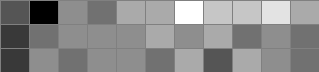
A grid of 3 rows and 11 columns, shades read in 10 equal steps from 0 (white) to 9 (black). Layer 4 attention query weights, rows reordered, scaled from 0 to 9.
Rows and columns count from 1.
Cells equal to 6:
2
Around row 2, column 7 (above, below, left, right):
0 3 3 3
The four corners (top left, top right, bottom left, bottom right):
6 3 7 5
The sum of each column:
20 18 13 13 11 11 7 11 10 9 13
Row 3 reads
7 4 5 4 4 5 3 6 3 4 5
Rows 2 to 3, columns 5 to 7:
4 3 4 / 4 5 3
